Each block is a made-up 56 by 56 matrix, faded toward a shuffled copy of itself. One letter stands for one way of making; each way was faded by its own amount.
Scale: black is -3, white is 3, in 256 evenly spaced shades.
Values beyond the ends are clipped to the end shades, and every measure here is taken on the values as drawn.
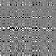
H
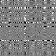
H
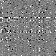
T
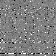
T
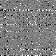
T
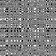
H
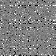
T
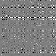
H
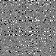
T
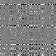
H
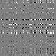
H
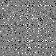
T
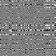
H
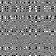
H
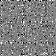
T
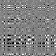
H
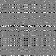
H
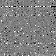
T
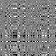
H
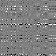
H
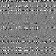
H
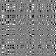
H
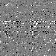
T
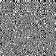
T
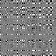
H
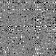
T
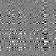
H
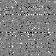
T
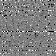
T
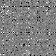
T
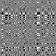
H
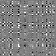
H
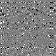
T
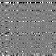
H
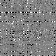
T
